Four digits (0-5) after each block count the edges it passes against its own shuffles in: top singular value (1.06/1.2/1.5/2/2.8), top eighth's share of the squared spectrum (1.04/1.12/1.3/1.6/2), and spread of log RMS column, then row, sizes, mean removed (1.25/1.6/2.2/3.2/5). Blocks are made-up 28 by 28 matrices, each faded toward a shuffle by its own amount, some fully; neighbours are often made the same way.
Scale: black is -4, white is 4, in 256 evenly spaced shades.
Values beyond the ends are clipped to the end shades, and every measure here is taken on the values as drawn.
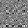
4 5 2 2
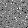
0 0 0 0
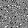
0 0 0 0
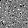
0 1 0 0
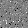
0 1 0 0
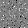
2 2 1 0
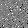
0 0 0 0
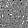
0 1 0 0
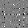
3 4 2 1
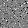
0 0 0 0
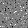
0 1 0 0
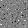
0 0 0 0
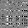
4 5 2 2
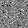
0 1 0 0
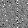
2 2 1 0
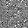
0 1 1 0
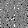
2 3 1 0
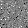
1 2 0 0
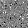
1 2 1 0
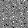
1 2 2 0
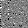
2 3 2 0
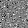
0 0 0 0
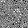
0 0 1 0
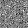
2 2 0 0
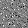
0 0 0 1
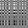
4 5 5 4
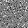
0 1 0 0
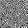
2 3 0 0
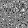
3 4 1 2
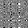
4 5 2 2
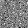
0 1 0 0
